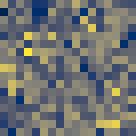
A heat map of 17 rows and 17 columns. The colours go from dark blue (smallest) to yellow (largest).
Stripes: none. Odd rows or columns: none. Slope: none. Mirror symmetry: none.
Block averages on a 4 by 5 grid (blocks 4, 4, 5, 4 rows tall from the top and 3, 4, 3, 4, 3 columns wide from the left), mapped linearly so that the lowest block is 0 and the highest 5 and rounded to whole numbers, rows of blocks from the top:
20233 / 35342 / 43323 / 03444
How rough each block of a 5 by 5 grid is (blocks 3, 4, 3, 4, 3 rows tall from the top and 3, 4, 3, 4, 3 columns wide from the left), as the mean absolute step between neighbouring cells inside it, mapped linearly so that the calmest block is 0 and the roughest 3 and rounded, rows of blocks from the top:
31130
12111
11012
20112
11121
